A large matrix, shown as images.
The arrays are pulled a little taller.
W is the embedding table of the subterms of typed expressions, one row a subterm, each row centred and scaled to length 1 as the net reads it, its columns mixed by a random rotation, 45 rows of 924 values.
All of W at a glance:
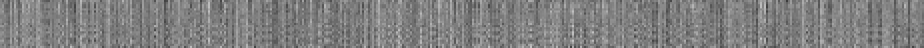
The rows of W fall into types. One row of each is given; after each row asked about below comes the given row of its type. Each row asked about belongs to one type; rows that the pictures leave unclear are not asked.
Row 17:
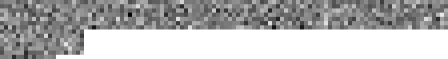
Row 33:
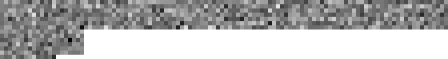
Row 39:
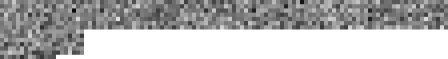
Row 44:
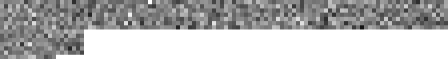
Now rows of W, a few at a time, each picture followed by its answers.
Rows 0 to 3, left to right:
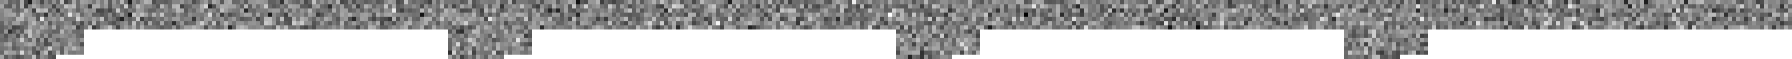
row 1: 17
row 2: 17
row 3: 39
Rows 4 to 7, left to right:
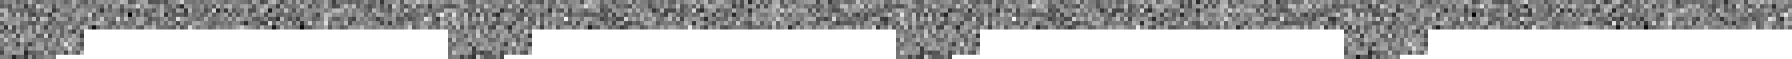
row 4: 17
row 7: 17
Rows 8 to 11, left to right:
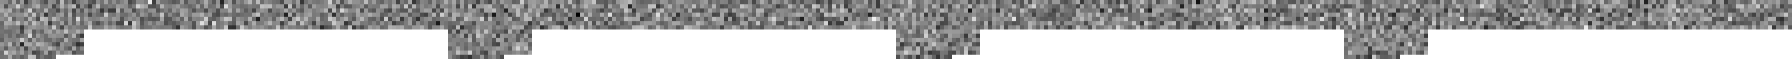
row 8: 44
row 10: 39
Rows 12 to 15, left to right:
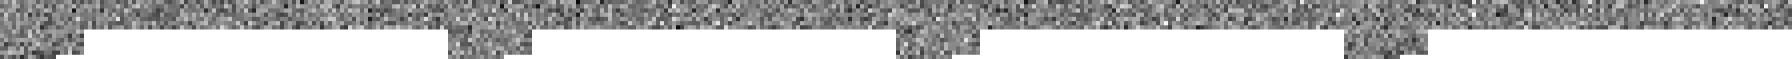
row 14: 17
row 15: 39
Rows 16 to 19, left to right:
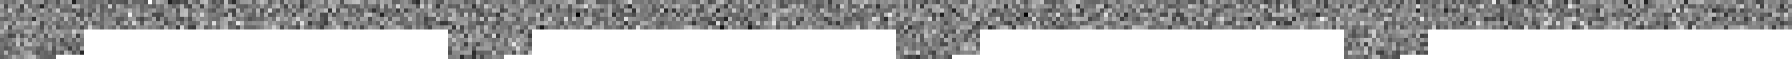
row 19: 39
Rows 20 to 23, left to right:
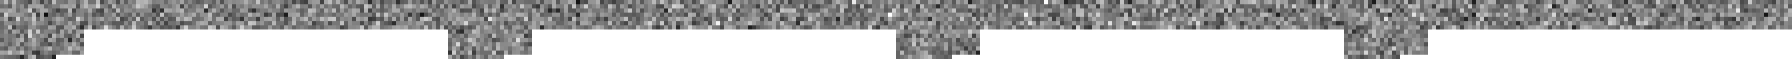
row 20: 33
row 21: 17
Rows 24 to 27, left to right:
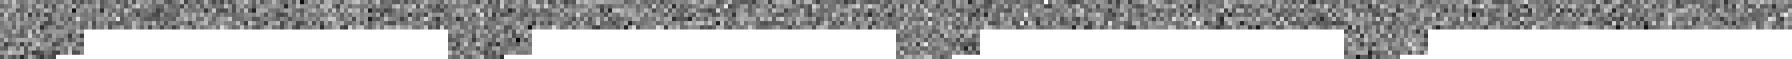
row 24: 39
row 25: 33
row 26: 44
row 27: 17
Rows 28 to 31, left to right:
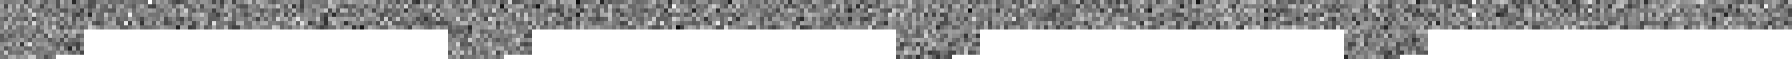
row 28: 44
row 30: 39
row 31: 39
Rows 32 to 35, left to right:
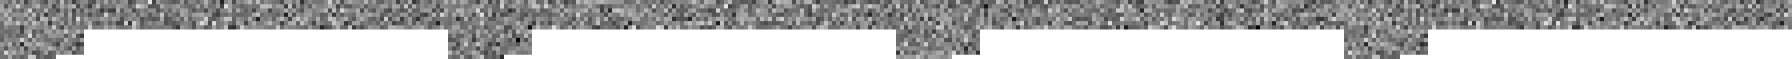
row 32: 44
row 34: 44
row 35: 44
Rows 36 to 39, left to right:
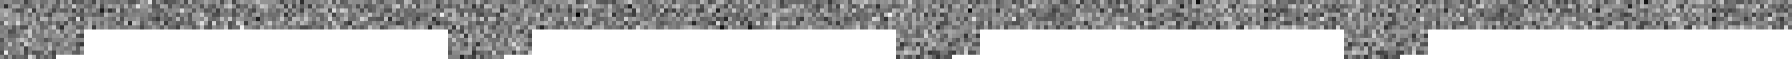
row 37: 17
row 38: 39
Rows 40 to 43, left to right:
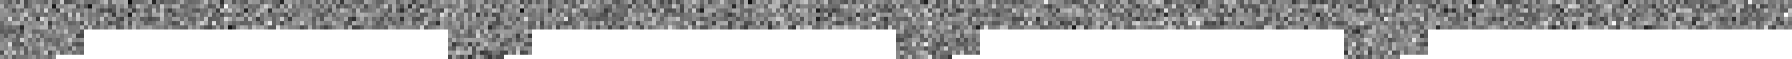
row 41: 39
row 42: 33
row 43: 17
